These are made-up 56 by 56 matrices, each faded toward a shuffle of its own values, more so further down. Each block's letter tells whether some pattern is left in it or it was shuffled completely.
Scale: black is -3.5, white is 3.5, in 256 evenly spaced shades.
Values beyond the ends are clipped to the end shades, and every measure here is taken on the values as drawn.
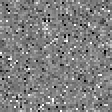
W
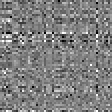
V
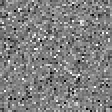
W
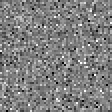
W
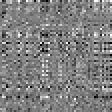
V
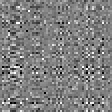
V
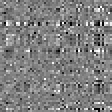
V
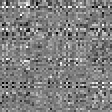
V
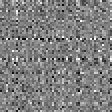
V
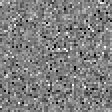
W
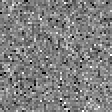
W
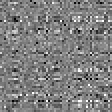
V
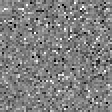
W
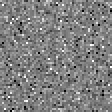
W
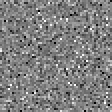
W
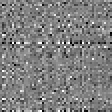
V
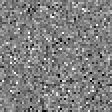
W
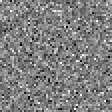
W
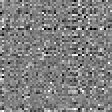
V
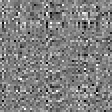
V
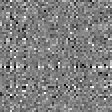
V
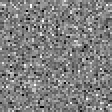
W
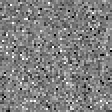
W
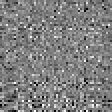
V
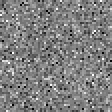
W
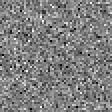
W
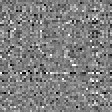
V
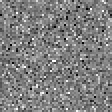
W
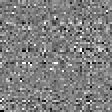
V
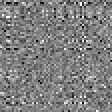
V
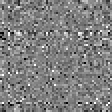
V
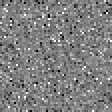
W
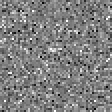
W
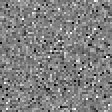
W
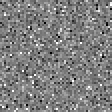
W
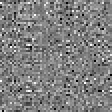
V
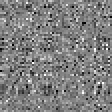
V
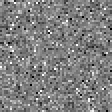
W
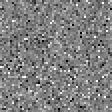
W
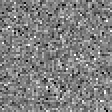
W
